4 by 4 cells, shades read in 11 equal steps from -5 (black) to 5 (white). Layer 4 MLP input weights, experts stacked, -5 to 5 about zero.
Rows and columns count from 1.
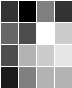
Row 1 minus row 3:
-1 -7 -3 -7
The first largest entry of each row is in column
3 3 4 3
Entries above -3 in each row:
1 4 4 3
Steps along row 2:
down up down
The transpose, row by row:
-3 -1 -2 -4 / -5 -2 2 0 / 0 5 3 2 / -3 3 4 2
